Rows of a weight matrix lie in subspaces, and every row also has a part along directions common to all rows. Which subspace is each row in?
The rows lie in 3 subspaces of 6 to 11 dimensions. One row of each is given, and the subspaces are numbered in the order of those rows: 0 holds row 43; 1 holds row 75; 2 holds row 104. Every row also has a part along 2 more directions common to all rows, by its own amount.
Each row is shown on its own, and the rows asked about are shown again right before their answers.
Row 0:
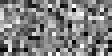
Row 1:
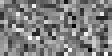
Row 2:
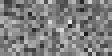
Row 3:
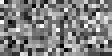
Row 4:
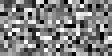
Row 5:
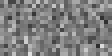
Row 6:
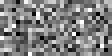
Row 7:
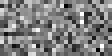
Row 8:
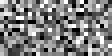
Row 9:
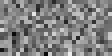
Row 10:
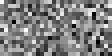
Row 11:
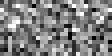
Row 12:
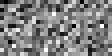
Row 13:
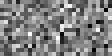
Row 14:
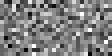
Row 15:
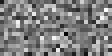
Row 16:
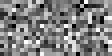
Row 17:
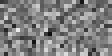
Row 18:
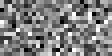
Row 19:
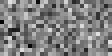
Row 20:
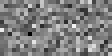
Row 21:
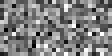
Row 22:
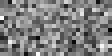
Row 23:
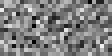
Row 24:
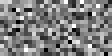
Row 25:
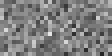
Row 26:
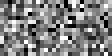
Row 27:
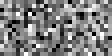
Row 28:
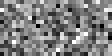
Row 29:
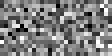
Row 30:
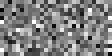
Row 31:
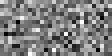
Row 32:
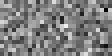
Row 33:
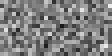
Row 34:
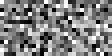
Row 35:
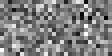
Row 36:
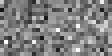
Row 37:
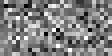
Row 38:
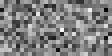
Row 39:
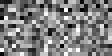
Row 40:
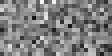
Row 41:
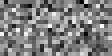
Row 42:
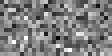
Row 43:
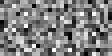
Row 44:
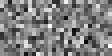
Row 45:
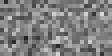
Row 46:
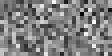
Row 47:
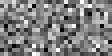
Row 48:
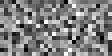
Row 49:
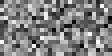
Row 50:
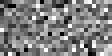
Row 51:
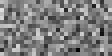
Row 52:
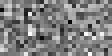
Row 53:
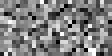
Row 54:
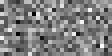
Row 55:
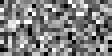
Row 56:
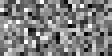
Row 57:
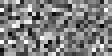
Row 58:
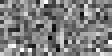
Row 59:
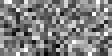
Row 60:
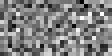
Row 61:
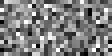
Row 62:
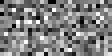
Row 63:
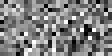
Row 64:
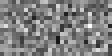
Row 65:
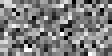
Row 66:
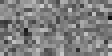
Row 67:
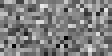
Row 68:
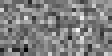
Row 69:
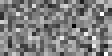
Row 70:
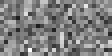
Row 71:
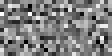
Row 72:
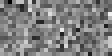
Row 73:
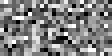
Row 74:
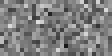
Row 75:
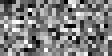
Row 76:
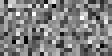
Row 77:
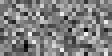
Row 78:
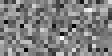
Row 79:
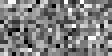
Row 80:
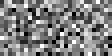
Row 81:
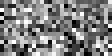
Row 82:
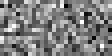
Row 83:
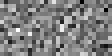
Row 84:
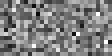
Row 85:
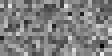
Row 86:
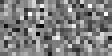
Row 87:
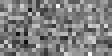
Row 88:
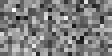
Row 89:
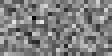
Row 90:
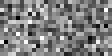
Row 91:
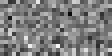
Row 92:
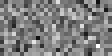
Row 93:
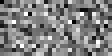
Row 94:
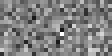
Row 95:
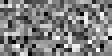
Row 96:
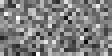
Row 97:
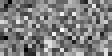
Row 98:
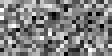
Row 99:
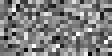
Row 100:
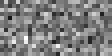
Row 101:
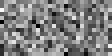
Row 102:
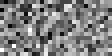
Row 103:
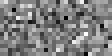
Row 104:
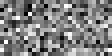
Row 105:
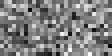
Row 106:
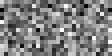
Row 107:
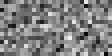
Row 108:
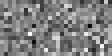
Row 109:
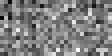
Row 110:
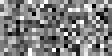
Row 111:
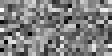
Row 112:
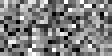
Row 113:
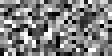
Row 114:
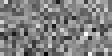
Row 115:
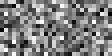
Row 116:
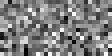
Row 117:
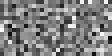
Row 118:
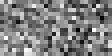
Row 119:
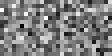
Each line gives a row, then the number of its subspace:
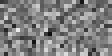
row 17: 0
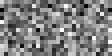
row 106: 1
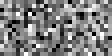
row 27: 0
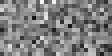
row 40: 0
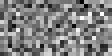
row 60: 1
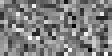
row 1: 1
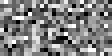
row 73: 2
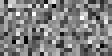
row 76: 2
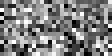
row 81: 1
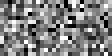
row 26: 2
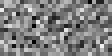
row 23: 0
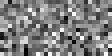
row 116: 1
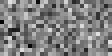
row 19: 2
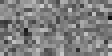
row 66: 0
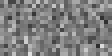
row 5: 2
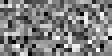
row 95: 2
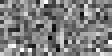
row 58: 2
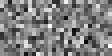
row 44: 1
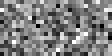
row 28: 1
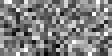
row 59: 1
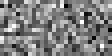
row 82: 2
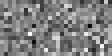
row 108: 0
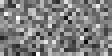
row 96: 1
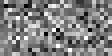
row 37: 2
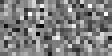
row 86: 0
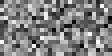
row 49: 0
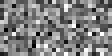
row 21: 0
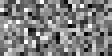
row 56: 0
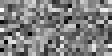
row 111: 0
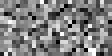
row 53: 0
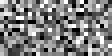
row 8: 1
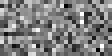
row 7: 2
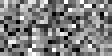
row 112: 2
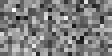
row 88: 1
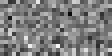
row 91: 2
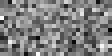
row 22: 1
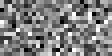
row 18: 1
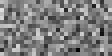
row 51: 0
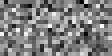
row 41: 1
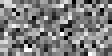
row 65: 0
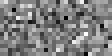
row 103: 1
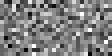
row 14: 2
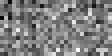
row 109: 0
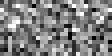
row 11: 1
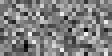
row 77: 1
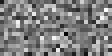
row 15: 2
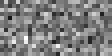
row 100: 2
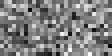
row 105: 1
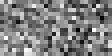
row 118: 1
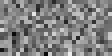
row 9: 1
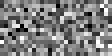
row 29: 0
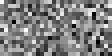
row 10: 0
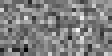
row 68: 1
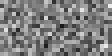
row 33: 0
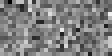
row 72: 1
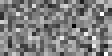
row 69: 1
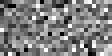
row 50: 0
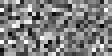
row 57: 0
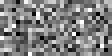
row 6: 2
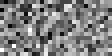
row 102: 0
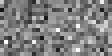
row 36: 0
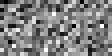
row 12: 0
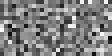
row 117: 0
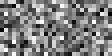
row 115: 1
